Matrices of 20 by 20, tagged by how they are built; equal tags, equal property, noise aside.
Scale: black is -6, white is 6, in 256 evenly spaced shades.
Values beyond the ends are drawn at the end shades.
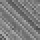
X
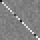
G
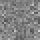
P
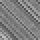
X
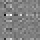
P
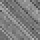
X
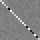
G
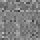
P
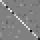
G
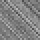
X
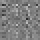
P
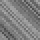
X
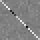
G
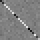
G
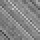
X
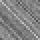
X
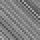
X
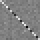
G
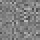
P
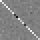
G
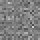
P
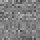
P
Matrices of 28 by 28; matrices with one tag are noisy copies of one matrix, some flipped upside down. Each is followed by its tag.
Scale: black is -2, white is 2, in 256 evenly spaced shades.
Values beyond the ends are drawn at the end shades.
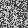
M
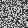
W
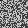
W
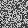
W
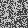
M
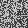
M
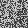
M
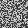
W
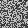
W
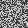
W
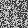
M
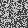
M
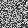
W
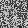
M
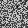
W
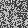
M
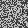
W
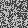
M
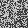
M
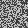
W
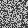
W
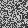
W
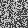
M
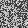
M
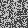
M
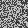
W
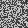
W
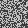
W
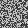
W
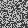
W
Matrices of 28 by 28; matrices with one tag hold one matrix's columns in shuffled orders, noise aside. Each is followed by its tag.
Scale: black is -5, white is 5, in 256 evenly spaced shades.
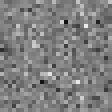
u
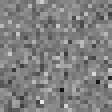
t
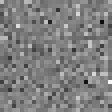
u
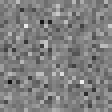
u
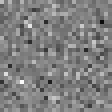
u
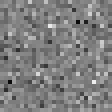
u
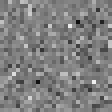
u
